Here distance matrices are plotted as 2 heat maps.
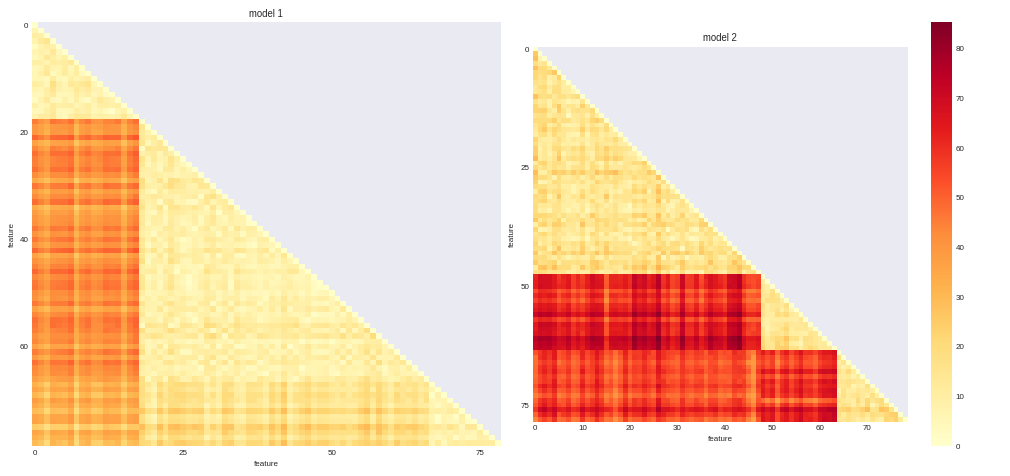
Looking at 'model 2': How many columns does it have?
79
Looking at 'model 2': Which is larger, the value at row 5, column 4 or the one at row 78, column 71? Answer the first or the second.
the first
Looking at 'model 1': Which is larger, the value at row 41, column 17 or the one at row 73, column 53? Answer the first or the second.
the first
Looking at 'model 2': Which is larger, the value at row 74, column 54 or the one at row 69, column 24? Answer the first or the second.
the second
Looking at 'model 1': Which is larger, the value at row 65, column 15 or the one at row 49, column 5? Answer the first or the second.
the second
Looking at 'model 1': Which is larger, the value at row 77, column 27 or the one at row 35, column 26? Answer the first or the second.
the first
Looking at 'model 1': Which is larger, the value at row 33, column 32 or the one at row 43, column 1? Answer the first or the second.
the second
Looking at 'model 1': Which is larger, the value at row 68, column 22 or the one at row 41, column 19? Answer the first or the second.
the first
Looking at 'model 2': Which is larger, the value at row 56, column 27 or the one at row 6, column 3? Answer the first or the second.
the first
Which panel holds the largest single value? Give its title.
model 2
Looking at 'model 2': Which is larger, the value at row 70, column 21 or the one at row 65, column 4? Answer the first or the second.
the second
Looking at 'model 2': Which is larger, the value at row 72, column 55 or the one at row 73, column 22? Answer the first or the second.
the first
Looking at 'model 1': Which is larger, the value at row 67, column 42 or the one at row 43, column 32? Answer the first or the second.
the first
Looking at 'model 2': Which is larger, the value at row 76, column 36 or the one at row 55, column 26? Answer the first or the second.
the second
